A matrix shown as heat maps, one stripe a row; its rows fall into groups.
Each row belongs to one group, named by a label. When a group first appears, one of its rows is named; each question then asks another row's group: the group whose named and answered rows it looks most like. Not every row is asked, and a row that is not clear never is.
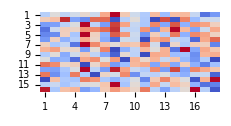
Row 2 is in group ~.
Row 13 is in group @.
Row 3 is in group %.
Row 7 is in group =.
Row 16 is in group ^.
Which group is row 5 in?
%
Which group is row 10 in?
=
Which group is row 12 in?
%
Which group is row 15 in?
=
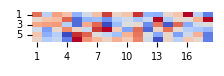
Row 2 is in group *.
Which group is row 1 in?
^
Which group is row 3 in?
~
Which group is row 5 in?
=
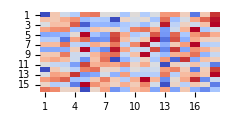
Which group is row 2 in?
*
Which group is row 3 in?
*
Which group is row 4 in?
^
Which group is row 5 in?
%
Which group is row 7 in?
^
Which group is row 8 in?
%
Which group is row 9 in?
^
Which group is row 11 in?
=
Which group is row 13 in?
*
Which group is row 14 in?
^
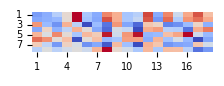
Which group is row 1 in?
%
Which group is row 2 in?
%
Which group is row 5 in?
^
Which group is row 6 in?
~
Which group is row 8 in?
=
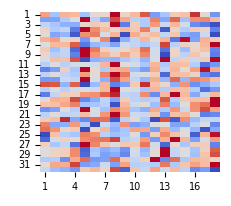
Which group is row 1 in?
^
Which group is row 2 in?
%
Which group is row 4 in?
=
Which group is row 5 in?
=
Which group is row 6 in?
~
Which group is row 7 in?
*
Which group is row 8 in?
=
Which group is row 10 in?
*
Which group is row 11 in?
=
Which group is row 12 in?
%
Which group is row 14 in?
%
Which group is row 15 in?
~
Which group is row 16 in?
=
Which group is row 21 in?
=
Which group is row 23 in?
@
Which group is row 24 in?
~
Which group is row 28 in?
*
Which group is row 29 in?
*
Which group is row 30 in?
%
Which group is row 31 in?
*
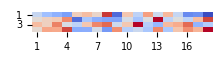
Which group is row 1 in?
=
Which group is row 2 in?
*
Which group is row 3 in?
^
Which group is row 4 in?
*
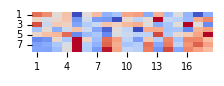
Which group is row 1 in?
~
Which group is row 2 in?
*
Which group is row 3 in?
^
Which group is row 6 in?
%
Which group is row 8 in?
%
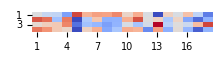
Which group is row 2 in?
~
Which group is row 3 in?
*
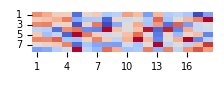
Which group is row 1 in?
~
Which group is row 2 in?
*
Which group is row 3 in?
~
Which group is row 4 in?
%
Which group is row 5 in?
=
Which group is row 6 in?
^
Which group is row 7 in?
*
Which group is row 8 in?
%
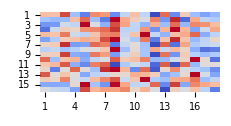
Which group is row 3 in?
%
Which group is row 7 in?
~
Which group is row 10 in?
^
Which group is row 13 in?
^
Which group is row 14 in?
^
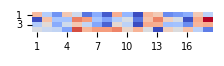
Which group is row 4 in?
=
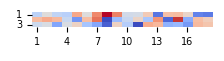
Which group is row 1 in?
=
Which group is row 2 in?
~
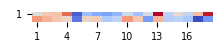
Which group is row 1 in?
*
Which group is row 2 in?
~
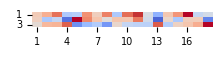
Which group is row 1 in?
^
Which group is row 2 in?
=
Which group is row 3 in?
*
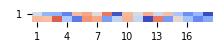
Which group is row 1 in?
=
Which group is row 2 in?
~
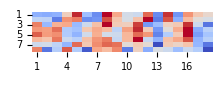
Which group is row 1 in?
%
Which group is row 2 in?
%
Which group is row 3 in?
^
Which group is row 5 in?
^
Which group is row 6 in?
^
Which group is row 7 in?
=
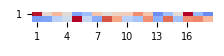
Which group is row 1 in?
^
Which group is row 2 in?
%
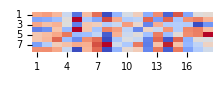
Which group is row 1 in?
~
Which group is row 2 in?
%
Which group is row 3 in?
~
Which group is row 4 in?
%
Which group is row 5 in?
*
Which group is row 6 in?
~
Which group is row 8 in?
~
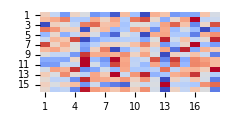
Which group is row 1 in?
@
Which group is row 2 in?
^
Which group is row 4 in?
~
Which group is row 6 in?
*
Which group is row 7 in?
^
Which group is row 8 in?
~
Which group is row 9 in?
=
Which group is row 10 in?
%
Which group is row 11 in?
%
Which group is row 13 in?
^
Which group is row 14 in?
=
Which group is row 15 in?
*
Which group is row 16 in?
=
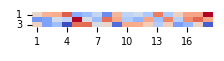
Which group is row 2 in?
%
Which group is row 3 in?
=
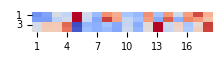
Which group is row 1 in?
%
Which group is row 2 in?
%
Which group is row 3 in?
*
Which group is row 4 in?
*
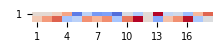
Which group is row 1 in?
*
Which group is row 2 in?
^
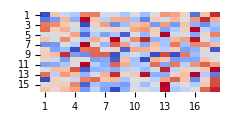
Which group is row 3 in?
~
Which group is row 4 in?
^
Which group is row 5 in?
*
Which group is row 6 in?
^
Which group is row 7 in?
%
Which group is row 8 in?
=
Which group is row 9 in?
~
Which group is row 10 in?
@
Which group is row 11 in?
%
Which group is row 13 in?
^
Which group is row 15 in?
*
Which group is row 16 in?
*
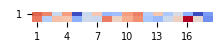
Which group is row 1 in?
~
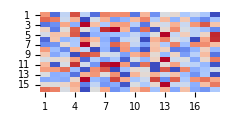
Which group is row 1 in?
@
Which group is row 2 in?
~
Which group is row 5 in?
*
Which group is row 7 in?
%
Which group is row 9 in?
=
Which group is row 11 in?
@
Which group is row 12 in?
~
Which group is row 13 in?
=
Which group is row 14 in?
%
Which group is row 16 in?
~
